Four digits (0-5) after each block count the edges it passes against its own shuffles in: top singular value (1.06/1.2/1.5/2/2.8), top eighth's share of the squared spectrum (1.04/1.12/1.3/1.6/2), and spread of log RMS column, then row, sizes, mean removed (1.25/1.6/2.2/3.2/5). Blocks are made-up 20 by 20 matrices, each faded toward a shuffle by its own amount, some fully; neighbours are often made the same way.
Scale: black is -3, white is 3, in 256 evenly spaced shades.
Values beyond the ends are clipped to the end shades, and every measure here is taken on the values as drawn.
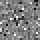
0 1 0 0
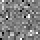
1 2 1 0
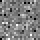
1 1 0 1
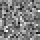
0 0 0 0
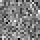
0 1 0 0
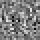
2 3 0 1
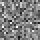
2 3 1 0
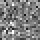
2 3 0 0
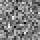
0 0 0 0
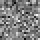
0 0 0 0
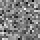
0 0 0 0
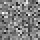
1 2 0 0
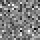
1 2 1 0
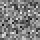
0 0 0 0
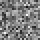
0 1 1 0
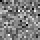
0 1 0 0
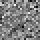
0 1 0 0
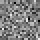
0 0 0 0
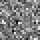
0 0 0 1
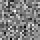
0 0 0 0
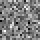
1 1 1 0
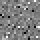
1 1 0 0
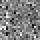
1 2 1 0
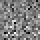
2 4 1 1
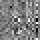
3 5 2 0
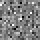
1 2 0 0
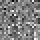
2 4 1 1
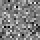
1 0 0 0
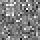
2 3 0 0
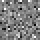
1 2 0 1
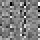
3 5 3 1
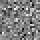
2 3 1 0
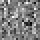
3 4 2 2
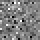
0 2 1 0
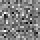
2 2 1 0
